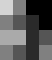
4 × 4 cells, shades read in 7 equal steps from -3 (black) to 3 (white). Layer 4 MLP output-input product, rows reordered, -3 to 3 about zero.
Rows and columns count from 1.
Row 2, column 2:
-1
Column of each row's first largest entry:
1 1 1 1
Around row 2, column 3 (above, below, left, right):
-3 -2 -1 -3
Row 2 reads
0 -1 -2 -3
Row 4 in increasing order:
-2 -1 0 0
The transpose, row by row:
2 0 1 0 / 0 -1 1 -1 / -3 -2 -2 -2 / -3 -3 -1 0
